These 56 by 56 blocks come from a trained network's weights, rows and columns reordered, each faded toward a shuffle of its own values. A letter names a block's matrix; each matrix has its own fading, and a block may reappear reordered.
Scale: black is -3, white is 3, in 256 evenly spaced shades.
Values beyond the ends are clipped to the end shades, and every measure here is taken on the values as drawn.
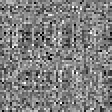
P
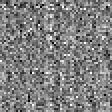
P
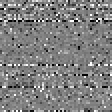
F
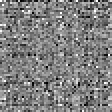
P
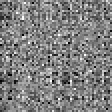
P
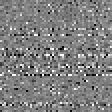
F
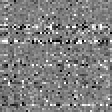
F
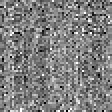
P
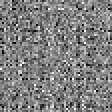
P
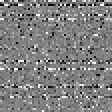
F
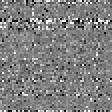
F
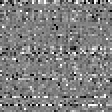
F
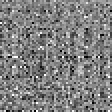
P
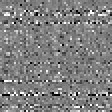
F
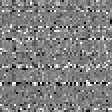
F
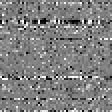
F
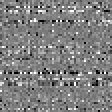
F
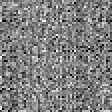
P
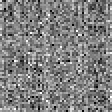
P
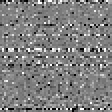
F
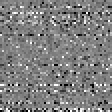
F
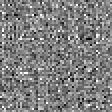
P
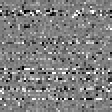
F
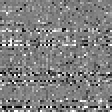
F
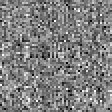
P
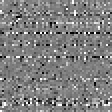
F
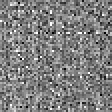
P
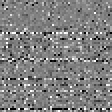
F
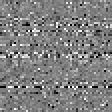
F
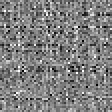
P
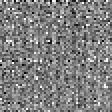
P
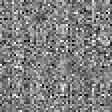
P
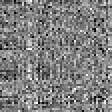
P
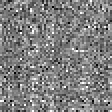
P
